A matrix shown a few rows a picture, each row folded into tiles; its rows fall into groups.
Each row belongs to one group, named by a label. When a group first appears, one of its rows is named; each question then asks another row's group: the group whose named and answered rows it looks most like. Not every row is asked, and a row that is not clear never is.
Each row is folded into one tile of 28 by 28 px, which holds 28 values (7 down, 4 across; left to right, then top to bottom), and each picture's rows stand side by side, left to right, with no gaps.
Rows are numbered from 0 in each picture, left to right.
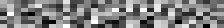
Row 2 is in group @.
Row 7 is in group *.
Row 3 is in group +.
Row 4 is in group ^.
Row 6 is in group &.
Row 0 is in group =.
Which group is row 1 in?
+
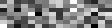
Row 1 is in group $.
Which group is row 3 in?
*
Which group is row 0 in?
@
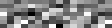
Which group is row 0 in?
&
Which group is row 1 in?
+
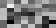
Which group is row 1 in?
+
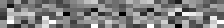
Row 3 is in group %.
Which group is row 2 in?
$
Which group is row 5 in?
%
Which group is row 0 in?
+
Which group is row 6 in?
*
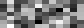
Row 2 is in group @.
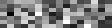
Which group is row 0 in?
$
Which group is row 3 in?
@
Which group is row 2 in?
+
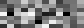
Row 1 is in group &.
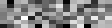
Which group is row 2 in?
^
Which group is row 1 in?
*
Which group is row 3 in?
^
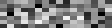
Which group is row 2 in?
^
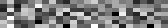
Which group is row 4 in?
=
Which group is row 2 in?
*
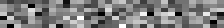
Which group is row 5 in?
$
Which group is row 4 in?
%
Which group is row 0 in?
*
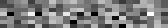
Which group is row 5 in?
=
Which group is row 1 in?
$
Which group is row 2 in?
%
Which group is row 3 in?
$
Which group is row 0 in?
$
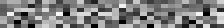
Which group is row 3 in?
*
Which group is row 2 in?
$
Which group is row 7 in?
$
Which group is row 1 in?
^
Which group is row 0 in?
%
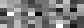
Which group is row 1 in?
$
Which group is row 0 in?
=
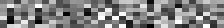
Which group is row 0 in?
&
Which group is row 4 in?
%
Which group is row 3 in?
+
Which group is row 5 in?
^
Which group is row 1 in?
&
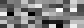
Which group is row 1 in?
+
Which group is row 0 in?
$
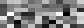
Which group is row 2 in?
$
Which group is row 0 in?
%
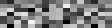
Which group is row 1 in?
@
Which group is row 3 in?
*
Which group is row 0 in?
*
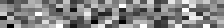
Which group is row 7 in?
%
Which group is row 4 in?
&
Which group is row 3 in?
&
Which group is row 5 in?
@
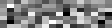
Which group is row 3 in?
%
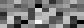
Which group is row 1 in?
+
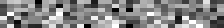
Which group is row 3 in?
^
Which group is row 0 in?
%
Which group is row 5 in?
=
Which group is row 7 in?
@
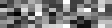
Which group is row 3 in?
^
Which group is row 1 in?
=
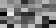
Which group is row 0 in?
=
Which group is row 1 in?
+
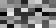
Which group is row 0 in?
=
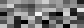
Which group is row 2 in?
=
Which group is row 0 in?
+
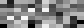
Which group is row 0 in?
^
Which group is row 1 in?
^
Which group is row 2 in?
+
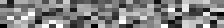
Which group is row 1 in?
&
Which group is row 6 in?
^
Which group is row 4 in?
+
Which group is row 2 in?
@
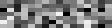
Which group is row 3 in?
@
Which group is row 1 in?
+
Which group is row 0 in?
@
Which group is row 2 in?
$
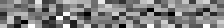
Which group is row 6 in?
=
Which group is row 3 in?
=
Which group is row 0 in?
+
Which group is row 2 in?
%
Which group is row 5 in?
%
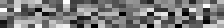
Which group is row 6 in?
=
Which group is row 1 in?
%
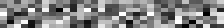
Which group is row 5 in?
=
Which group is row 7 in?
$
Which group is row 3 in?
^
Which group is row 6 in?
+
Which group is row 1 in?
^
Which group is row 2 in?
@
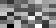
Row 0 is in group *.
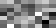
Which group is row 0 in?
%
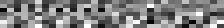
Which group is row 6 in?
+
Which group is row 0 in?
@
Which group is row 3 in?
@
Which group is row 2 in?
@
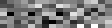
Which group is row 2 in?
+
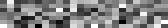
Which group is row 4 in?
&
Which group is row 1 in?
*
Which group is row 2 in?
^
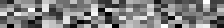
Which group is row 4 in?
^
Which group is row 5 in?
=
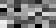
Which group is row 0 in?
@
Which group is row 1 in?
*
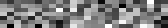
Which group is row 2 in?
^
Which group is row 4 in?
+
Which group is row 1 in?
*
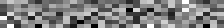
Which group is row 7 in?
*
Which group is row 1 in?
*
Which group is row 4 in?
=
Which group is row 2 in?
+
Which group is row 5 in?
%
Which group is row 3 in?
*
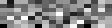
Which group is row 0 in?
^
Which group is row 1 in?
*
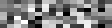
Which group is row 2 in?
$
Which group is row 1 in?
^
